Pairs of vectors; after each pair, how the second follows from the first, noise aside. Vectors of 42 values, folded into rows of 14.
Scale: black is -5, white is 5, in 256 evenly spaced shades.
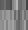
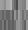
negated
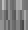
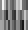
scaled up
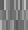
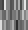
scaled up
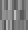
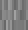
shrunk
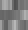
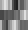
scaled up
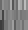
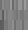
shrunk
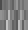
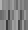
negated
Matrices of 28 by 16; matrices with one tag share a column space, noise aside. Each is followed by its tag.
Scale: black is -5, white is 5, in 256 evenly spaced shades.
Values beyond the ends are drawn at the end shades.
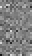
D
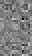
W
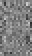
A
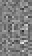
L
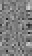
W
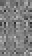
A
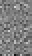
D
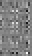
A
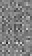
L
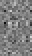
A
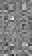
W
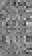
A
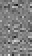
D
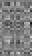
A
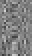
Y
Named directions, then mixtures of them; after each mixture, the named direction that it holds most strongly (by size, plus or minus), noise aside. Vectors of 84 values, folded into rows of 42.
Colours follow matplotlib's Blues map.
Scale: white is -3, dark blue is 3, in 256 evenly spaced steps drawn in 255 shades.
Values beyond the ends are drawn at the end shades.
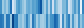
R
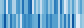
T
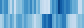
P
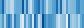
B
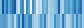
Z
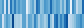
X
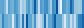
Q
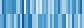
Z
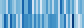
T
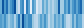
Z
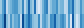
T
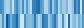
B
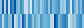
X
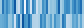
Z
